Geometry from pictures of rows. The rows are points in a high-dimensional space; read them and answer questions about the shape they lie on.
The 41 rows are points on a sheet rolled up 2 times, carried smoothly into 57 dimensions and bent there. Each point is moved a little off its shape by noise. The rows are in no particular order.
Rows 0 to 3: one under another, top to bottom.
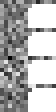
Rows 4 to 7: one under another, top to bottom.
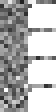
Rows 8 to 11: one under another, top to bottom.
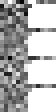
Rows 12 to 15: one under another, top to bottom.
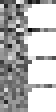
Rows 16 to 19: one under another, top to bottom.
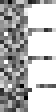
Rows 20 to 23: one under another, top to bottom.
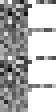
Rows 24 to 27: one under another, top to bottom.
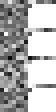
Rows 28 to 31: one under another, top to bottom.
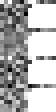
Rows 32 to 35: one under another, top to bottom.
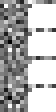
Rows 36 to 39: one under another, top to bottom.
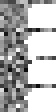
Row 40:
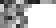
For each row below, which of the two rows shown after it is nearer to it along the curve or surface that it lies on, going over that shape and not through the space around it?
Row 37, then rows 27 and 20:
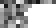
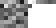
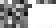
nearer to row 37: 20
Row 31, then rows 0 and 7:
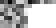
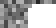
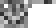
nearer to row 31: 7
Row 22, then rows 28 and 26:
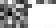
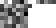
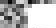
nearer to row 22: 28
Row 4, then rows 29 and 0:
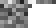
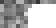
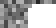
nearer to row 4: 0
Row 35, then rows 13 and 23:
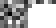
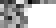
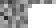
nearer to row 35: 13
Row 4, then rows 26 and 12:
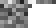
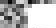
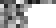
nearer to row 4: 26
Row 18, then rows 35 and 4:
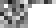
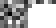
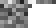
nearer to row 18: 4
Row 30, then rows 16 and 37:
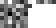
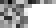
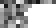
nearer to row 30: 37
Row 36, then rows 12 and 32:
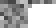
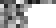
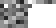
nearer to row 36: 32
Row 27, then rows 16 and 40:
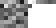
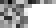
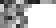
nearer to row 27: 16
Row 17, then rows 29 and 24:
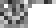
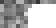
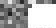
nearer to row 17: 24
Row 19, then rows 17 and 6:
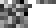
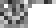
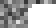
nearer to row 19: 17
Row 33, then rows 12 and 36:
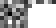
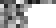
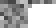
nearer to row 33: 12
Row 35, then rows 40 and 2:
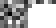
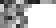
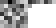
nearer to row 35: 40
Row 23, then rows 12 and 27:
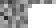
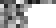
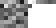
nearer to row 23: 27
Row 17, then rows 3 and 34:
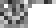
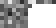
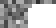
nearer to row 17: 3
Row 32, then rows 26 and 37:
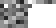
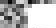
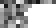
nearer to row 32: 26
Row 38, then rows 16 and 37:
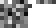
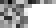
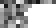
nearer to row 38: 37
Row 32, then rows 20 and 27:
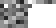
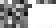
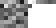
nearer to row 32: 27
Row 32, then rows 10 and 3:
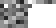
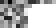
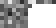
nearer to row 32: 3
